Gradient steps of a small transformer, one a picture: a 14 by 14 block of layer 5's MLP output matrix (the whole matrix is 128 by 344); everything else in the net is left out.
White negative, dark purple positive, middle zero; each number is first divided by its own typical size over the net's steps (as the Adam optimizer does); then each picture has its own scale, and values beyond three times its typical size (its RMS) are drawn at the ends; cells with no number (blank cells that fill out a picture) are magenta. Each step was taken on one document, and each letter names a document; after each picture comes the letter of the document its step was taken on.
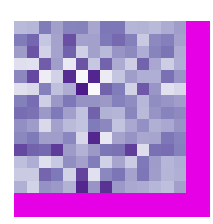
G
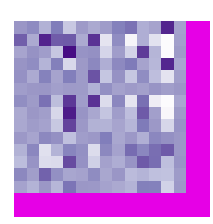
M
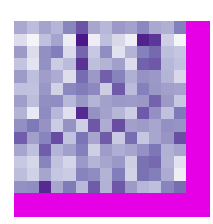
G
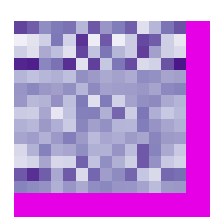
G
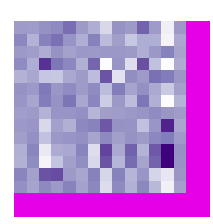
M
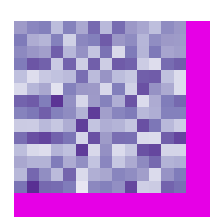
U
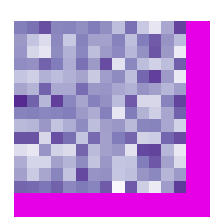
U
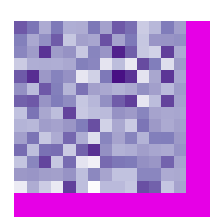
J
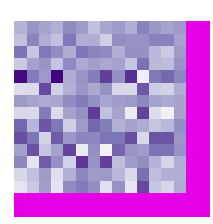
G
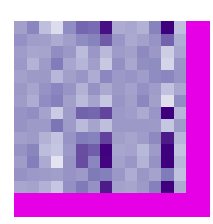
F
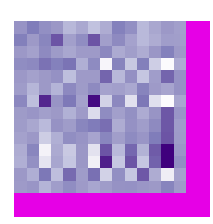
M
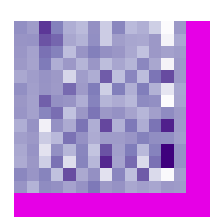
M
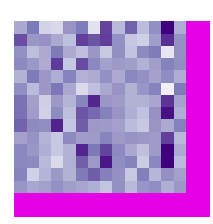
F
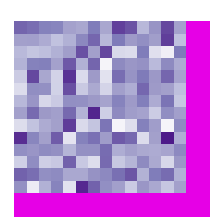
J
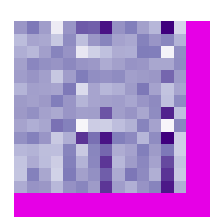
F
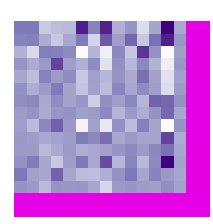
F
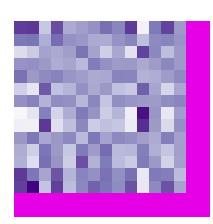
G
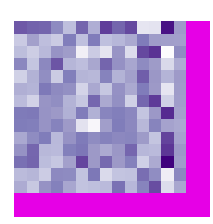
F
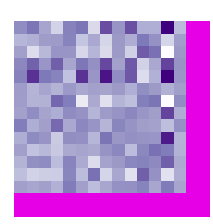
F
